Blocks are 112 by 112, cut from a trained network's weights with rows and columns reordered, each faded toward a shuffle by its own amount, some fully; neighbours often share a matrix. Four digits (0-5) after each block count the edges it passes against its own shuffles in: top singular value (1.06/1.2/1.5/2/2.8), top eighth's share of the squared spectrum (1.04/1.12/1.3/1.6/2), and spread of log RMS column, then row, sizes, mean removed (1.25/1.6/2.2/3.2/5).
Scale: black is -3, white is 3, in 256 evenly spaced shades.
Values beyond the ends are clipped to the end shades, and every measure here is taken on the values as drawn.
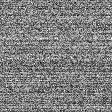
4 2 0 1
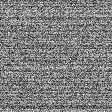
4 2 0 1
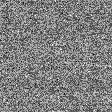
1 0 0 0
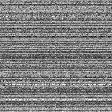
5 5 2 4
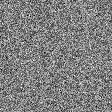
0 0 0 0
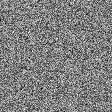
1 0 0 0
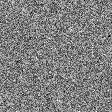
0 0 0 0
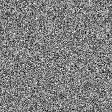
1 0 0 0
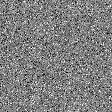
0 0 0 0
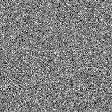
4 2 0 2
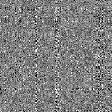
3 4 3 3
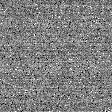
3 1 0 0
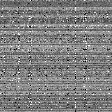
5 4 3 2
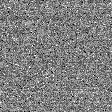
1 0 0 0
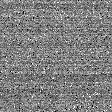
3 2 0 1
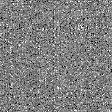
3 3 1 2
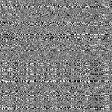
5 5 1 4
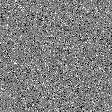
1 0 0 0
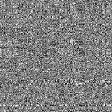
4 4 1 3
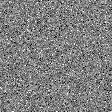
1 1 0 0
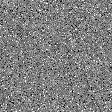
1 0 0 0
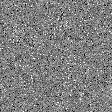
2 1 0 0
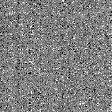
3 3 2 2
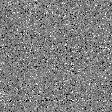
2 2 1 1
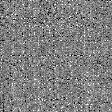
3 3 2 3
